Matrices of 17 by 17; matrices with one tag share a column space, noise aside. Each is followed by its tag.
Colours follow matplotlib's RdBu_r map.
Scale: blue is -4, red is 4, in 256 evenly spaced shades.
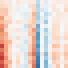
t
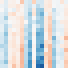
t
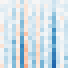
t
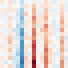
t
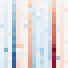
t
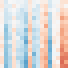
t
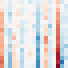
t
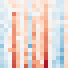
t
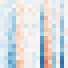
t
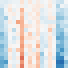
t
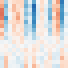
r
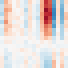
r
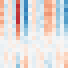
r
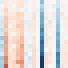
t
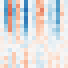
r
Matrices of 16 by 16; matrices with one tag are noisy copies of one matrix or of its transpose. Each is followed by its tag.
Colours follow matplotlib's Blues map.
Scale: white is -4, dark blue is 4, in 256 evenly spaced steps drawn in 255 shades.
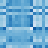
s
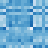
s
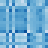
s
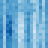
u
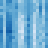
u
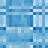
s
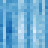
u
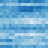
u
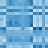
s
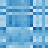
s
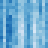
u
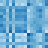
s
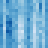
u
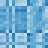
s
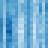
u
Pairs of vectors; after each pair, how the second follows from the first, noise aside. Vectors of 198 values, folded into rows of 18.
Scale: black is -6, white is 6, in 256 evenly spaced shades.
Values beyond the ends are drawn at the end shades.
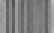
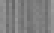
shrunk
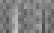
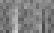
copied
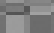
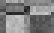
scaled up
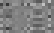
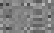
copied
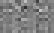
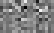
scaled up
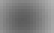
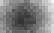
scaled up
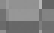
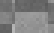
reversed
